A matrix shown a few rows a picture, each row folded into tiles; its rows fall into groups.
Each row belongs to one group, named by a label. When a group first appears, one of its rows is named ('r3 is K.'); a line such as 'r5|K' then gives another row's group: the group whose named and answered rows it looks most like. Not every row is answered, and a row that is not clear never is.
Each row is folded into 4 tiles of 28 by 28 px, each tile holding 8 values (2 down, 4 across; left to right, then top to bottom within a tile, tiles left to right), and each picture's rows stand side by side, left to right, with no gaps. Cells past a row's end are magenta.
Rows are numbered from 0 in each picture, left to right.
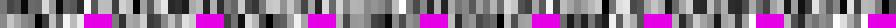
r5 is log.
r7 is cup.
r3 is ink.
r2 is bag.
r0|bag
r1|bag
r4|ink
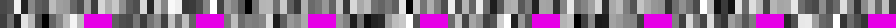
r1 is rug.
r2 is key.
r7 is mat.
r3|log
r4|log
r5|log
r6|cup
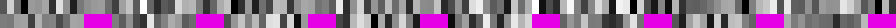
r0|key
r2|mat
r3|mat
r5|key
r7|ink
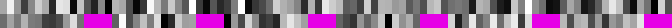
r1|key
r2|bag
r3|rug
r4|cup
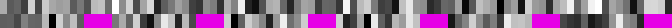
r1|log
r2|bag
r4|cup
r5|log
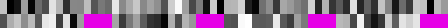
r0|mat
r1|ink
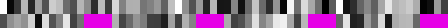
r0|mat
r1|ink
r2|cup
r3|rug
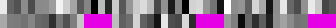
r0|ink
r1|log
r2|log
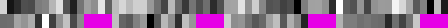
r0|mat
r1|log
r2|log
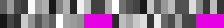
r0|cup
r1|mat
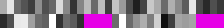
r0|mat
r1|key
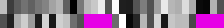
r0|mat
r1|rug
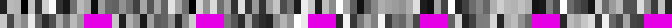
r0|bag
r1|ink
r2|bag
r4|rug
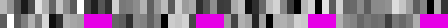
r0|key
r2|bag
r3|ink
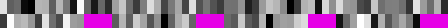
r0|key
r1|key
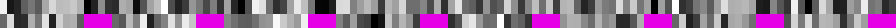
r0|rug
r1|bag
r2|cup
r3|log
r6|rug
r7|key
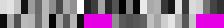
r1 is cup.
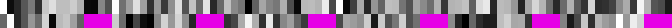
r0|rug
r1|log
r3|mat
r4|log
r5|cup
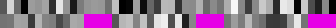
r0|key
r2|key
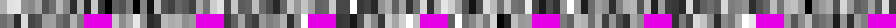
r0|log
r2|cup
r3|bag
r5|ink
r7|ink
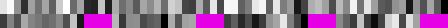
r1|ink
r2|log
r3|log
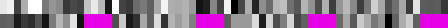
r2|mat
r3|key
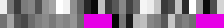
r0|rug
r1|cup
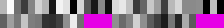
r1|ink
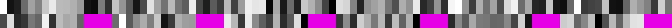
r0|rug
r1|key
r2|log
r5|bag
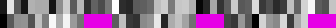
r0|cup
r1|rug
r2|cup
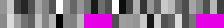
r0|key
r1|mat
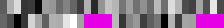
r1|ink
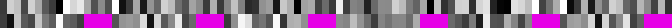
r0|cup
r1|mat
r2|key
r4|cup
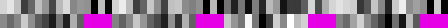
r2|bag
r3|ink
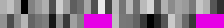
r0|ink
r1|log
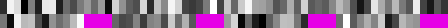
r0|bag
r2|log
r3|key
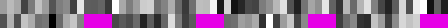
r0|key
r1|log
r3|cup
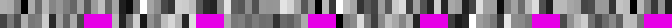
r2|ink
